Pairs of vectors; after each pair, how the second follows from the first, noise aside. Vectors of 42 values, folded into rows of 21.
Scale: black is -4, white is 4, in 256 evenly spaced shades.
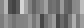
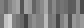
shuffled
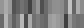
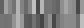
wrapped around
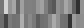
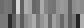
shuffled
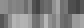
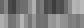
wrapped around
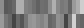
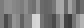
shuffled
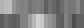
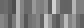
shuffled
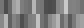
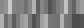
wrapped around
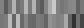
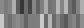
wrapped around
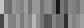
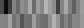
shuffled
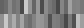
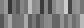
shuffled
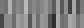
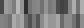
shuffled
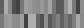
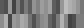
shuffled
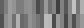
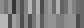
wrapped around
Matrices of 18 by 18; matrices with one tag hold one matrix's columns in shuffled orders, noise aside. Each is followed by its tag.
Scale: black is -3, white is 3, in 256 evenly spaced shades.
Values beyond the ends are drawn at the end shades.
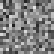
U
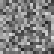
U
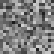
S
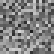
S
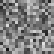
S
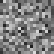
U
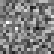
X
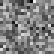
U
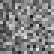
U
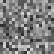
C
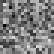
S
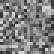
C
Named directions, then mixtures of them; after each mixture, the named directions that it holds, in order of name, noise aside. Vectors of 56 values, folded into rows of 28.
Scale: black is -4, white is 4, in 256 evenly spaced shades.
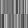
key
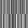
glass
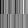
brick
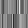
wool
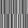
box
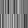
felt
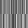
glass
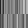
brick, key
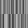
glass, key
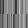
brick, wool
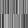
felt, key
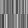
key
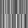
brick, felt, glass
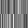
box, felt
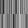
brick, glass, wool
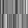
brick, key, wool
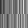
box, brick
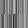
felt, key, wool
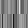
wool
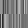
felt, key, wool
